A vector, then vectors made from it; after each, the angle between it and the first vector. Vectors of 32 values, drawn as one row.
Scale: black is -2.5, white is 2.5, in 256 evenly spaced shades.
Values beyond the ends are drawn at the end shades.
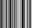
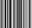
orthogonal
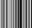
partly opposed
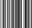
nearly opposite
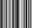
orthogonal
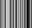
orthogonal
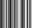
nearly parallel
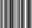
partly aligned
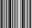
nearly parallel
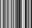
nearly opposite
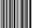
partly aligned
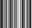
nearly parallel
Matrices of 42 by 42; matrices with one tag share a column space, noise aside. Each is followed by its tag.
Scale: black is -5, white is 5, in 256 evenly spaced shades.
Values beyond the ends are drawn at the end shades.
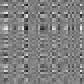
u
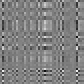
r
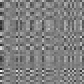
r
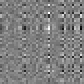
u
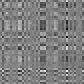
r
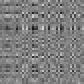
u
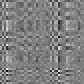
r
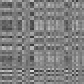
r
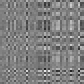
r
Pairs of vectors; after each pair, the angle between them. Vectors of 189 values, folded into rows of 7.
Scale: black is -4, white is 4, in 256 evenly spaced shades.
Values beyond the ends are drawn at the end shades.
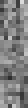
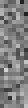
partly opposed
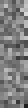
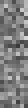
nearly parallel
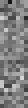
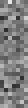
nearly opposite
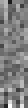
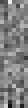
nearly opposite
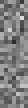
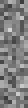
nearly parallel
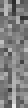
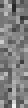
nearly parallel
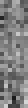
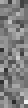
partly aligned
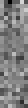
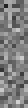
partly opposed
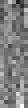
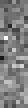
orthogonal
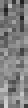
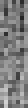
nearly parallel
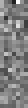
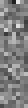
nearly parallel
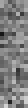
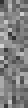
partly opposed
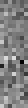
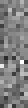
nearly opposite
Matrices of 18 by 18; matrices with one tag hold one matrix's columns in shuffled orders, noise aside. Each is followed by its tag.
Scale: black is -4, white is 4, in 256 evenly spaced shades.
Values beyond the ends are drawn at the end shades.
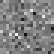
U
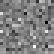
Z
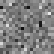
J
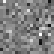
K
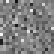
K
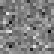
Z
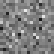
U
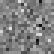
K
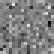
J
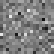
U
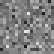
Z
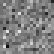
Z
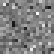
J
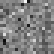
K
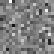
K
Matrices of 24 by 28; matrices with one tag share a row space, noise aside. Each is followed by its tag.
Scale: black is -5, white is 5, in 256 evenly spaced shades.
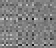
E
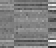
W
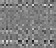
E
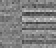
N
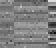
W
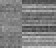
N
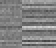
N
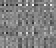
E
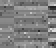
W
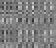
E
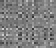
E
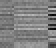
W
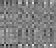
E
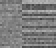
N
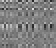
E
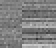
N
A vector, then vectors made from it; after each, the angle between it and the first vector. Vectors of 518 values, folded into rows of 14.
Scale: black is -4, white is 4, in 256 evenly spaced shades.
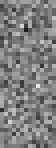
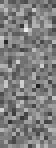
nearly opposite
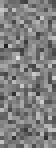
partly opposed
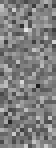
nearly opposite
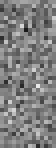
nearly parallel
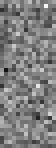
partly aligned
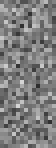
nearly opposite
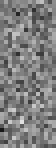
partly aligned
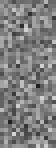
nearly opposite
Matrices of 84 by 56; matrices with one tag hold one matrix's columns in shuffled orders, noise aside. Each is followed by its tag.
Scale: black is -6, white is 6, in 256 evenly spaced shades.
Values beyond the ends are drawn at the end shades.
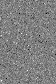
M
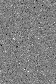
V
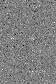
V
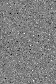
M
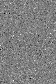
M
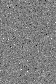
V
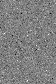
M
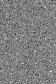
V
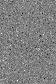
M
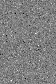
M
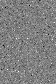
V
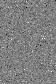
V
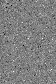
V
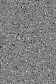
V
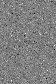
M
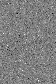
M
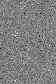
M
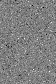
V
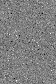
M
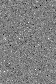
V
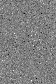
M
